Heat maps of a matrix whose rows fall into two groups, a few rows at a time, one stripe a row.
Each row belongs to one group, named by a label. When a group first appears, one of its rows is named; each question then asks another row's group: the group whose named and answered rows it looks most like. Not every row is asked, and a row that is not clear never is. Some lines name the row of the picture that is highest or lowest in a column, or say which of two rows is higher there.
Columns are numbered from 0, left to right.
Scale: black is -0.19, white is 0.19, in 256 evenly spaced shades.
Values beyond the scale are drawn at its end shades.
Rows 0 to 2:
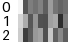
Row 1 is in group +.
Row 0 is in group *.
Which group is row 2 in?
*
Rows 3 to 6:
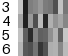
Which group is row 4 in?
*
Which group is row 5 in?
+
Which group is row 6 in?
+
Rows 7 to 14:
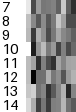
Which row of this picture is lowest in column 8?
13
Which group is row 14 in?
+
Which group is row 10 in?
*
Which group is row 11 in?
+
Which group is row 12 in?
*
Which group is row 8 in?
+
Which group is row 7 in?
*
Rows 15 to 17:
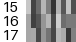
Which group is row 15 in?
*
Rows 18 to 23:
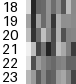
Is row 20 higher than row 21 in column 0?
No
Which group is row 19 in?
*
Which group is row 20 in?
*
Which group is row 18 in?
*
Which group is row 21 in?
+
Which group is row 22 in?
*
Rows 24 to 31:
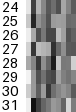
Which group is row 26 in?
+
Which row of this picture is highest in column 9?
28
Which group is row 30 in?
+
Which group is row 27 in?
*
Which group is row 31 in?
*
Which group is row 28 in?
+
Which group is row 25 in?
*
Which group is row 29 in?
+
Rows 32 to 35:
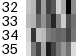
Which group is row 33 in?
+
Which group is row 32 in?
+
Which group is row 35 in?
+
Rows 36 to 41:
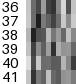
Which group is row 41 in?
*
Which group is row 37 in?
+
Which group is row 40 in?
*
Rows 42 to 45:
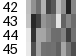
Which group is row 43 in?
*
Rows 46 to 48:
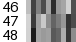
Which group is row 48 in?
*
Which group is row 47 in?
*
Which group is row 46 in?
*
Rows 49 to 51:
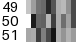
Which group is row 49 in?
+
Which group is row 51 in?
+
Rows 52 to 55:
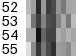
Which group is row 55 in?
+
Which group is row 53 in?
+
